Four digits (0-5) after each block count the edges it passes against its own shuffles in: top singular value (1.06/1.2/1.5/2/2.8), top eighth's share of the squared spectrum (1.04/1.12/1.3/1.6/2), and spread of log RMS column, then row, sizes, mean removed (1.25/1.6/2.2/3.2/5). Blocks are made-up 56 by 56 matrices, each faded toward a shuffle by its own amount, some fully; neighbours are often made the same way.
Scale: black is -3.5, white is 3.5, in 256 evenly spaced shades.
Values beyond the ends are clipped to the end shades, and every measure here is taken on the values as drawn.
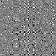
4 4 2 2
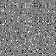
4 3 1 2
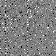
3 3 1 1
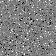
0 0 0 0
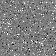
0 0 0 0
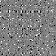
4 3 2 1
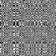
5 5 3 3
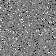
0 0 0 0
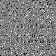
3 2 1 1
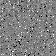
1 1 0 0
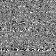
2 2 0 3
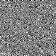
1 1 0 3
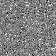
1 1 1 0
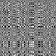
5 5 3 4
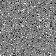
3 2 0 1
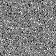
2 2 0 0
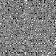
3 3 1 2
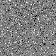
2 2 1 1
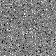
2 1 0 0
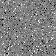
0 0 0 0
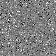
0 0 0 0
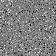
0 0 0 0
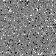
0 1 0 0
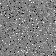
0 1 0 0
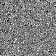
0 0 0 0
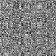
4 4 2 2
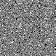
3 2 1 0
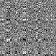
4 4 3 2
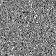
2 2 0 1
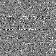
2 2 0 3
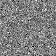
0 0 0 1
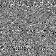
1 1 0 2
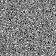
0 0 0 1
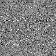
1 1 0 2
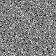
1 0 0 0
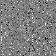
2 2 2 0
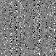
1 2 3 0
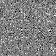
3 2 0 0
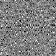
3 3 1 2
